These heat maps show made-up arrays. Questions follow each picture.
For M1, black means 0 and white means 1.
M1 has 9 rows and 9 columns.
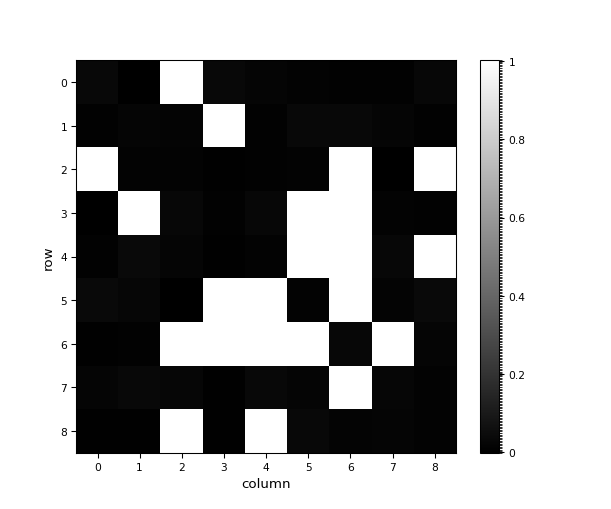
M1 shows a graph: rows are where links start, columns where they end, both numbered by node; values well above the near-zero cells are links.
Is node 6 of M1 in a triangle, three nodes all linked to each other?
yes
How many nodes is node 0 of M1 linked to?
1
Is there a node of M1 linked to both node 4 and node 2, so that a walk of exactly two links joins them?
yes
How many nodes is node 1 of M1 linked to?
1
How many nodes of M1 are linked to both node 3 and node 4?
2
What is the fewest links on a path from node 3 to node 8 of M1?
3
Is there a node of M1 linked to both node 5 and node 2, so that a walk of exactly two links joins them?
yes
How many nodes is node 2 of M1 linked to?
3
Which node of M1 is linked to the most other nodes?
node 6
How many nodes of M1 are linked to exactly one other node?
3
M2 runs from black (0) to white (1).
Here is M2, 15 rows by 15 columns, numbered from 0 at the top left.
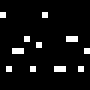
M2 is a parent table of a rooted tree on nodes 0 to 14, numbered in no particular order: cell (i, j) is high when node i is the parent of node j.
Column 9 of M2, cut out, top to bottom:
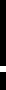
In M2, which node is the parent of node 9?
11
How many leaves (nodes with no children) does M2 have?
10
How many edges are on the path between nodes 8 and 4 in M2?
4
